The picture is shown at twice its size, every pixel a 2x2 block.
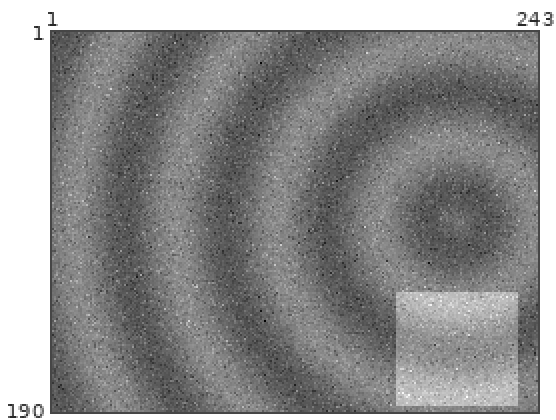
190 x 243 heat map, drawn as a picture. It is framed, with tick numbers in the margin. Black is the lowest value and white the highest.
Rings: centred on the middle right. Ninth with the highest average: bottom right. Odd patch: higher, in the bottom right.
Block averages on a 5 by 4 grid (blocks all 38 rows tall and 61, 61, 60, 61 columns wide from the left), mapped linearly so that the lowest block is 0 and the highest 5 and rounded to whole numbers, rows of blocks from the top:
1111 / 1112 / 1110 / 1114 / 1125
